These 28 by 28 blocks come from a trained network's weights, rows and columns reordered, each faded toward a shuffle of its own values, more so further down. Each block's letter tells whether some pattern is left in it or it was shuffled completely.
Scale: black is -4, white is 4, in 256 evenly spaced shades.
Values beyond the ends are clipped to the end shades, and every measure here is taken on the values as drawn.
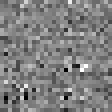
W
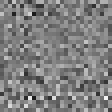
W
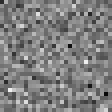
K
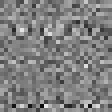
W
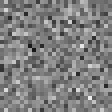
K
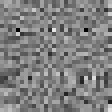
W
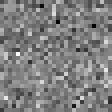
K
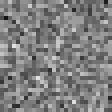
K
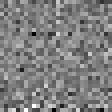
W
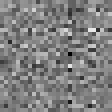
W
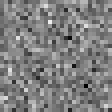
K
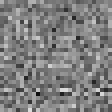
W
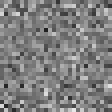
W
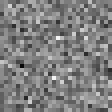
K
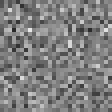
W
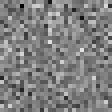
K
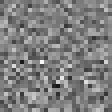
W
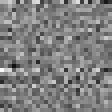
W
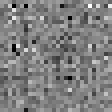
W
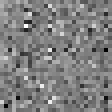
W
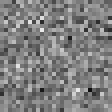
W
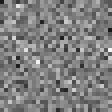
W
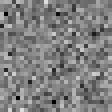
K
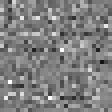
W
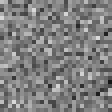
K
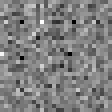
W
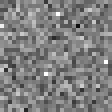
K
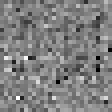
W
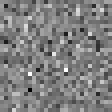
K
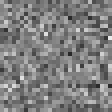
W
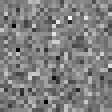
K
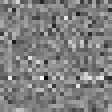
W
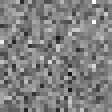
K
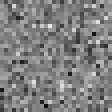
K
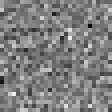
K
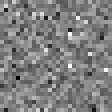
K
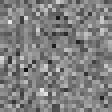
K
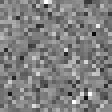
K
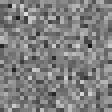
W
